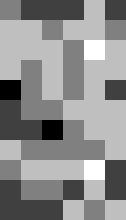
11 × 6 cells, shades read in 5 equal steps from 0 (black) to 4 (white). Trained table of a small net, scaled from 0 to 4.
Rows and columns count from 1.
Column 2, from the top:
1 3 3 2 2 2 1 2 3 2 1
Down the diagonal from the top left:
2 3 3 2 3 3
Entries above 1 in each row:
2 6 6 6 4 5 3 6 5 3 3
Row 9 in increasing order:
1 2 3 3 3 4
